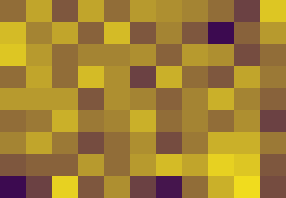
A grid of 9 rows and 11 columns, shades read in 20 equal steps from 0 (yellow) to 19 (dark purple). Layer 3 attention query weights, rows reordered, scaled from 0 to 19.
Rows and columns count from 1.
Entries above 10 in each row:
2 5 2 2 3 1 2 4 6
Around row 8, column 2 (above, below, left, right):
5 14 12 11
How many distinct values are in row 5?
6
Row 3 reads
2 6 10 8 8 7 11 6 7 13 10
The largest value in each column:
19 14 12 13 10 14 18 12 19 14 14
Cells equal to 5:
7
